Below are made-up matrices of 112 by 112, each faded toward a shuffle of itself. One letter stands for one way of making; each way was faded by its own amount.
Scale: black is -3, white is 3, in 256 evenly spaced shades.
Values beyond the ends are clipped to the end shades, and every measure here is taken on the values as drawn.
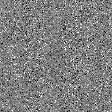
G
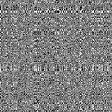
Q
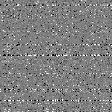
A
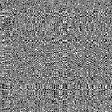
Q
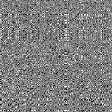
Q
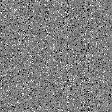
G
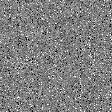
G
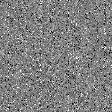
G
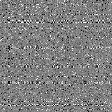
A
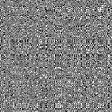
Q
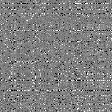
A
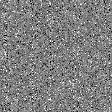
G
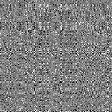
Q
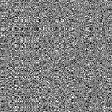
Q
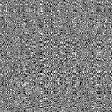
Q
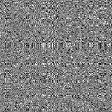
Q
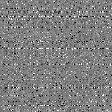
A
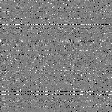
A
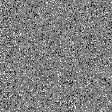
G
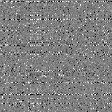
A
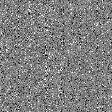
G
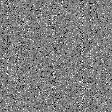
G
